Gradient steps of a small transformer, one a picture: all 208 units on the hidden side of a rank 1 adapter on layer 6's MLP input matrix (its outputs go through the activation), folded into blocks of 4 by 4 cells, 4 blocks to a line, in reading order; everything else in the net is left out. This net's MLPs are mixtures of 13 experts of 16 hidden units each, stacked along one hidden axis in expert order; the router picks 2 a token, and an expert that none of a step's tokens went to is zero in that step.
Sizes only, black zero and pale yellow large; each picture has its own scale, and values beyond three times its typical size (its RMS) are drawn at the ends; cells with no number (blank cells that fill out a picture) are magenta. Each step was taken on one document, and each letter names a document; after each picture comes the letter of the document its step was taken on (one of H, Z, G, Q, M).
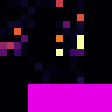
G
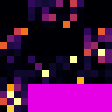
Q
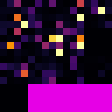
G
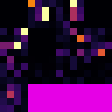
Q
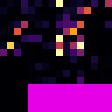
G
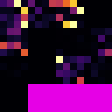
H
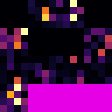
Q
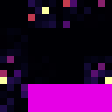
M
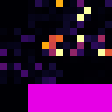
G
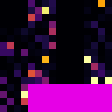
M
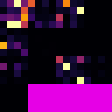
H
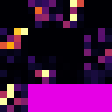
Q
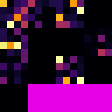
H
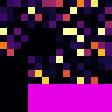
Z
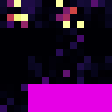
Z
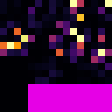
G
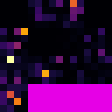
Q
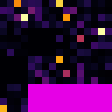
Z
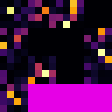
Q
